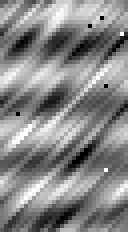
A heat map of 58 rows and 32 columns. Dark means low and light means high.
The values follow a bell shape. On average the colour sits 50% of the way up the scale. Horizontal stripes repeat 4 times down the table. Six lone cells stand out: two far higher and four far lower than their neighbours.
